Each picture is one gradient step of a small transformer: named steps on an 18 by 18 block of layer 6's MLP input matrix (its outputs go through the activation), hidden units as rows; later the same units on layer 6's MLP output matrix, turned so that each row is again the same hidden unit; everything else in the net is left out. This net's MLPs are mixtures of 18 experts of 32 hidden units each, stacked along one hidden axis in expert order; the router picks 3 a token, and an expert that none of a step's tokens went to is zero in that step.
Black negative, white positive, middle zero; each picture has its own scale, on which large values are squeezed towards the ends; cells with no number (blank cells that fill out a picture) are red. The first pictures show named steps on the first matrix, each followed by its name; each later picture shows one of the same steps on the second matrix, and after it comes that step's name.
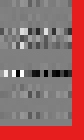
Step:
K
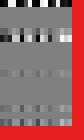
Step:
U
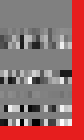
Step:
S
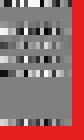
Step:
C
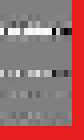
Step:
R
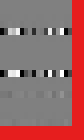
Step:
R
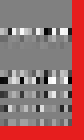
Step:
S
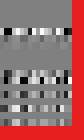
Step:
S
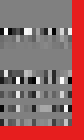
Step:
S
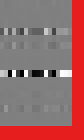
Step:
K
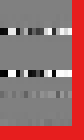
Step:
R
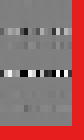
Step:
K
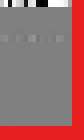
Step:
U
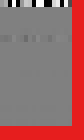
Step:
U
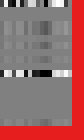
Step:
C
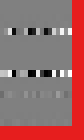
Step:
R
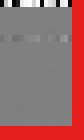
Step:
U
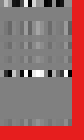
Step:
C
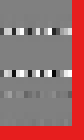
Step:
R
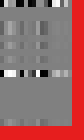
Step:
C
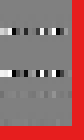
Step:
R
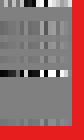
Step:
C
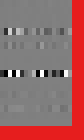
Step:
K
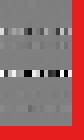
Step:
K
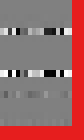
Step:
R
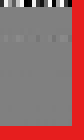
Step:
U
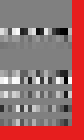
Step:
S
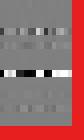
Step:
K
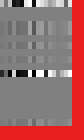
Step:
C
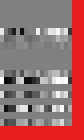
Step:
S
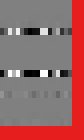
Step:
R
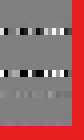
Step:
R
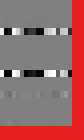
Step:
R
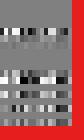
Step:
S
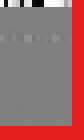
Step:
U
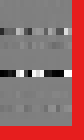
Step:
K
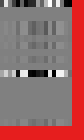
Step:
C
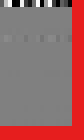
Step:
U
